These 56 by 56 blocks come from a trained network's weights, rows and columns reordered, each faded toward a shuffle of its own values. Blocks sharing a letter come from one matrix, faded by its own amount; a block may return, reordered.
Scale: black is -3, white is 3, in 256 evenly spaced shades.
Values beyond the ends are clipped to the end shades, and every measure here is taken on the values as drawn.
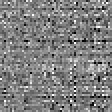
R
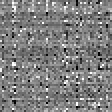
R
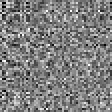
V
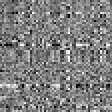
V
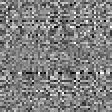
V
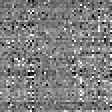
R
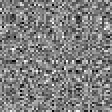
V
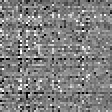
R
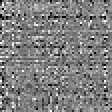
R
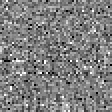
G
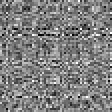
V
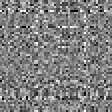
V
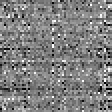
R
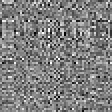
V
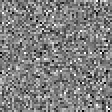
G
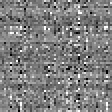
R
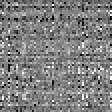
R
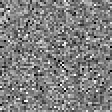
G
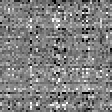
R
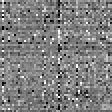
R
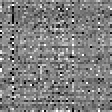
R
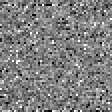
G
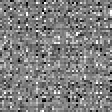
R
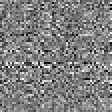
V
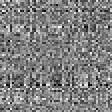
V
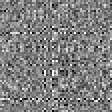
V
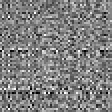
V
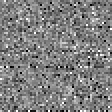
G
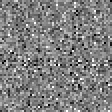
G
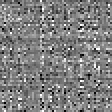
R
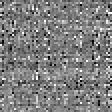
R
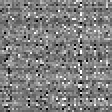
R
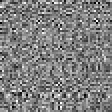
V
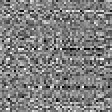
V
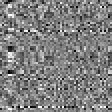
V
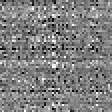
R
